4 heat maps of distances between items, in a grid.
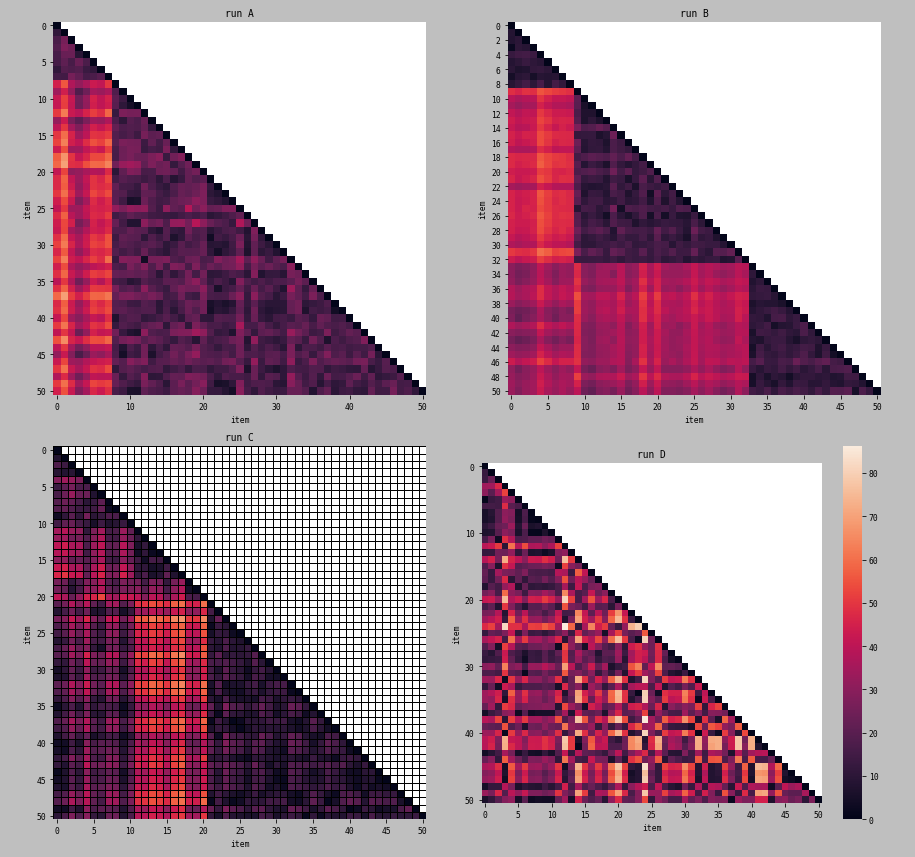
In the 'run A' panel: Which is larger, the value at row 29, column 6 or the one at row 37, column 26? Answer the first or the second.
the first
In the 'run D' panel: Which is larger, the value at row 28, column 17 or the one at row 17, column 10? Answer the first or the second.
the second
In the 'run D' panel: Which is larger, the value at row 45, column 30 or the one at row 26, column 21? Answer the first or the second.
the first
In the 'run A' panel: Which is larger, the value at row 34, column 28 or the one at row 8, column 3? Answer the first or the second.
the second
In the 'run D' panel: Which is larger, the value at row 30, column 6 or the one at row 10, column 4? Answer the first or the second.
the second
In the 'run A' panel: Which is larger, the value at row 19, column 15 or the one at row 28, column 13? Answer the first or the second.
the first
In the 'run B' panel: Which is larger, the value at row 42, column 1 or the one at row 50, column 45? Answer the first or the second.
the first
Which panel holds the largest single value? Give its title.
run D
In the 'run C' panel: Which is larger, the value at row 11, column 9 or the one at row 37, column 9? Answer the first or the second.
the first
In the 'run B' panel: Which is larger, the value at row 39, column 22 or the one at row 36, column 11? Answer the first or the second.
the first
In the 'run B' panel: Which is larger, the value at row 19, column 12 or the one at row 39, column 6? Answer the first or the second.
the second
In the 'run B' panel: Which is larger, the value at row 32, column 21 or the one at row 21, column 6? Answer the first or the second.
the second
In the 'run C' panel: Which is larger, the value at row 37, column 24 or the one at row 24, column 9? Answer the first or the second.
the second
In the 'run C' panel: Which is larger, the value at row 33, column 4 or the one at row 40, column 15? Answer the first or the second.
the first
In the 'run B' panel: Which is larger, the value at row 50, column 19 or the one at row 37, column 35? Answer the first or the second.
the first
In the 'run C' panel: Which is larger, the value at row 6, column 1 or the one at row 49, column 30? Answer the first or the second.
the first
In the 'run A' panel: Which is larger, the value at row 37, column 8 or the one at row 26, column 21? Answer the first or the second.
the first
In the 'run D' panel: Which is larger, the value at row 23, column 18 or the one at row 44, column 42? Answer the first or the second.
the first
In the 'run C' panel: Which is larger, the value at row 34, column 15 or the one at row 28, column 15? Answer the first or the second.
the second
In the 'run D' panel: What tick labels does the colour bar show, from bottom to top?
0, 10, 20, 30, 40, 50, 60, 70, 80
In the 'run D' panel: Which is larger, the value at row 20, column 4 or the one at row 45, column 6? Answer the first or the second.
the second
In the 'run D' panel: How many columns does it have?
51
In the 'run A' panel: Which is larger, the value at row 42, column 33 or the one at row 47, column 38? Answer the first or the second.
the first
